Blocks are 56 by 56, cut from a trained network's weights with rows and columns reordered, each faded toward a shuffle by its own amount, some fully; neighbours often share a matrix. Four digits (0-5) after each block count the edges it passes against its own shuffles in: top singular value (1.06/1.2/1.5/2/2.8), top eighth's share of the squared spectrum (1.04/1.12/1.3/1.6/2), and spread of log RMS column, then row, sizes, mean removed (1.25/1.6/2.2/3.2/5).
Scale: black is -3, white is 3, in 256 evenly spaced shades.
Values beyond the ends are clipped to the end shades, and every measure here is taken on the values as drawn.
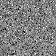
0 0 0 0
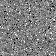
1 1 0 0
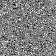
1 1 0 0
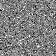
0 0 0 0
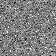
0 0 0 0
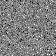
0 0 0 0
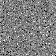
1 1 0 0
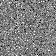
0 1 0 0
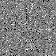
2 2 1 1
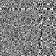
4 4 2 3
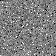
0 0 0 0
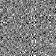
3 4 2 2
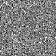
2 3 1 1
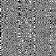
3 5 3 2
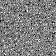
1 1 0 0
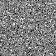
1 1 0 0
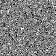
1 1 0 0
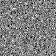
3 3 1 1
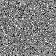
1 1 0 0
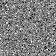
1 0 0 0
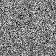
1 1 0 0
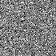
2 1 0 0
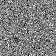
1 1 0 0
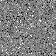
2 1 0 0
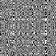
4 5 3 2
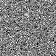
0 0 0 0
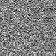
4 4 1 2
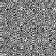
3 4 2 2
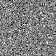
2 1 0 0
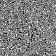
1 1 0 0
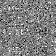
3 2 1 1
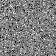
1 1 0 0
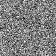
1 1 0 0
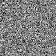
3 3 0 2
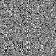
3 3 2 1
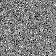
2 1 0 0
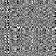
4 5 2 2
